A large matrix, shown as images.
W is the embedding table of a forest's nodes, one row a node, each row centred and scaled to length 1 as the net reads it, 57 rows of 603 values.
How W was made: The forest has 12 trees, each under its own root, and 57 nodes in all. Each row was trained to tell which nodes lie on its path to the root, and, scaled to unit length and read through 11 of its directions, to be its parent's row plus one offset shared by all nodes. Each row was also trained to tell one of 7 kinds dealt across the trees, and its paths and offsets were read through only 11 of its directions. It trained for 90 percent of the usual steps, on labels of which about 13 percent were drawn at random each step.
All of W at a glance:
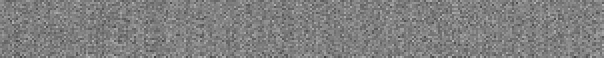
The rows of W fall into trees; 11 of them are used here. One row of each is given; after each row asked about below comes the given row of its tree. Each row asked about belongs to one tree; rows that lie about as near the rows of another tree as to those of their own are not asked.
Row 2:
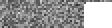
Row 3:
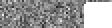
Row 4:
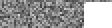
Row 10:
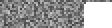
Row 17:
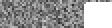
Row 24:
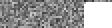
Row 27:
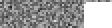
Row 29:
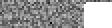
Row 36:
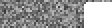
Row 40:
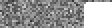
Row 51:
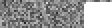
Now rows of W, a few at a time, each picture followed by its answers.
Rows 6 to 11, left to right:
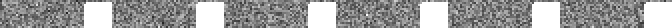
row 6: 3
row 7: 36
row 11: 17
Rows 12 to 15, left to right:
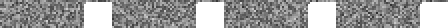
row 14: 36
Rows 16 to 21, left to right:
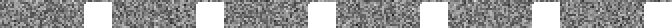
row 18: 36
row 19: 4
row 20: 29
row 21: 51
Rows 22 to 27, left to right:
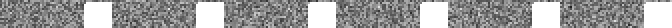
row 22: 2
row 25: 17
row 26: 4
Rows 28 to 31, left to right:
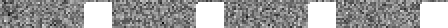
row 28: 40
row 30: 27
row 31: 2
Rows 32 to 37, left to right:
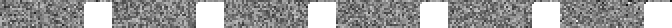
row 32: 51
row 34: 4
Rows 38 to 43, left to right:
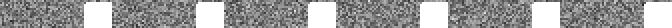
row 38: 29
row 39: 2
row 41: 24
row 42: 40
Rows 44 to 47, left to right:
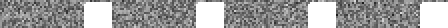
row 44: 51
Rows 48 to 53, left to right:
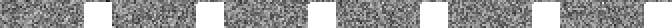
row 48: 40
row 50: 29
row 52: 36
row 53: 4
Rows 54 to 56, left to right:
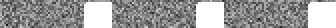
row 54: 24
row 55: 17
